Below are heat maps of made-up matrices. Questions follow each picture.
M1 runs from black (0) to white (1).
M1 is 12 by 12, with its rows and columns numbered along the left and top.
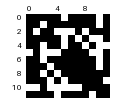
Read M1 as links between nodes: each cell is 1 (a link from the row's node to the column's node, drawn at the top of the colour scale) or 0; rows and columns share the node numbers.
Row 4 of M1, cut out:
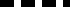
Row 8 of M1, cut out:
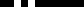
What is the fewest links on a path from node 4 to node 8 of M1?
1
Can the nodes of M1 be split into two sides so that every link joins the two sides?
no
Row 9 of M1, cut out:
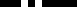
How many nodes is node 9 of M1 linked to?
3
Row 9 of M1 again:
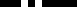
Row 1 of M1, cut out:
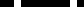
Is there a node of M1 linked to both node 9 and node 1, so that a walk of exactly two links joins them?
no
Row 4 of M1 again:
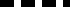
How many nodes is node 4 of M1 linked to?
5
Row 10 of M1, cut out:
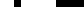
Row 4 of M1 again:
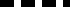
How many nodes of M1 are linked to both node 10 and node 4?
1
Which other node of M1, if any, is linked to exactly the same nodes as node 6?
node 1
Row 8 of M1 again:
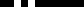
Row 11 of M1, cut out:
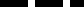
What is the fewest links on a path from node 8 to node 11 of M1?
2
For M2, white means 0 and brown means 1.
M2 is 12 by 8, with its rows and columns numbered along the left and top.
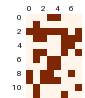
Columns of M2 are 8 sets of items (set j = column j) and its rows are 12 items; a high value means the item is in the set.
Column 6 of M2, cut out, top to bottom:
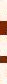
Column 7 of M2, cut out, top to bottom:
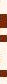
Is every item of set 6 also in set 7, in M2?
no
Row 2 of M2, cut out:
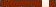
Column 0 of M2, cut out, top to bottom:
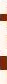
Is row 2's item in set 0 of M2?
yes
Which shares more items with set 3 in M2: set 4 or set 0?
set 4
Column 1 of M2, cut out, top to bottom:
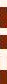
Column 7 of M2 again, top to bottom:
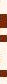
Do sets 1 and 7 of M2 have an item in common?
yes
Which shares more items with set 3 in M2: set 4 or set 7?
set 4
